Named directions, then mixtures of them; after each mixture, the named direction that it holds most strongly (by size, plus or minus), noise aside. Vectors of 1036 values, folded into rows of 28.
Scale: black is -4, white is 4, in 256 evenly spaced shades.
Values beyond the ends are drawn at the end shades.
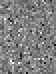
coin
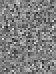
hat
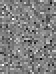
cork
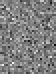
cork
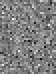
cork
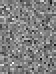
cork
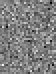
cork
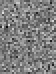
hat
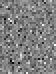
coin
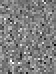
coin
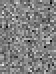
cork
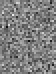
hat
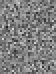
hat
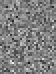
hat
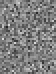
hat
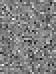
cork
